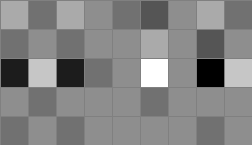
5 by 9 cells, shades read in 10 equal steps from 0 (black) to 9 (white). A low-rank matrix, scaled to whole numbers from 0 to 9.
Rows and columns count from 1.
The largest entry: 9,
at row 3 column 6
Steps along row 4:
down up same same down up same same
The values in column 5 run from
4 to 5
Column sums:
20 25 20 24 24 27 25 18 26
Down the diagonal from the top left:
6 5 1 5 5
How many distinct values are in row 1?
4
